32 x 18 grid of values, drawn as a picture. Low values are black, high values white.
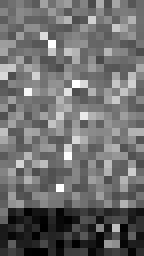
The centre is the ninth with the highest average. A horizontal seam about 80% of the way down splits the table, and the top part is higher. No regular stripes run through it.
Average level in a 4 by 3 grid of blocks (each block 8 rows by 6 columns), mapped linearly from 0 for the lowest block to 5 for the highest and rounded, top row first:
4 4 4 / 4 5 4 / 4 4 4 / 0 0 1
